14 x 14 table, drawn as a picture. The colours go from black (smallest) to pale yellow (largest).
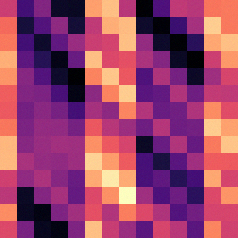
Ninth with the highest average: bottom middle. Stripes: upright, repeating 2 times. Calmest part: middle left.
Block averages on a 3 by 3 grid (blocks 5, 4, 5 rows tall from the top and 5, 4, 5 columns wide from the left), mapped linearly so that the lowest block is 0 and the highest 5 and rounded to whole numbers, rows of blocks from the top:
042 | 233 | 152
